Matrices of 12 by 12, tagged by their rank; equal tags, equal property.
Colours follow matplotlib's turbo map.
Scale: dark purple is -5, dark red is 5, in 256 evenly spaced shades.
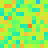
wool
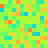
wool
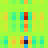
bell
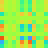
bell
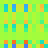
bell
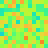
wool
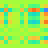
bell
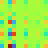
bell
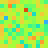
wool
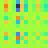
bell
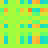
bell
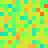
wool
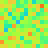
wool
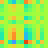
bell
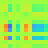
bell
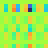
bell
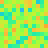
wool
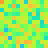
wool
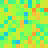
wool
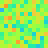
wool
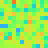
wool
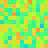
wool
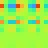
bell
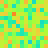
wool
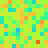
wool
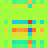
bell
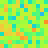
wool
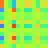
bell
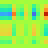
bell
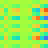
bell
